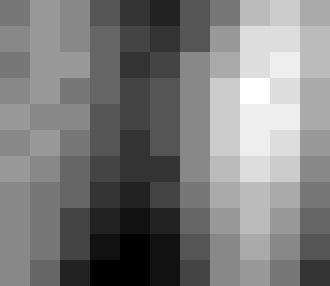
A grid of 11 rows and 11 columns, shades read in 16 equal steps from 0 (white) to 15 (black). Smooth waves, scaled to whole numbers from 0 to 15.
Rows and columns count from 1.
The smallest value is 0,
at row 4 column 9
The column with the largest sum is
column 5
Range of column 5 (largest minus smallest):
4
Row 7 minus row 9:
-1 -1 -2 -2 -2 -1 -2 -2 -2 -3 -2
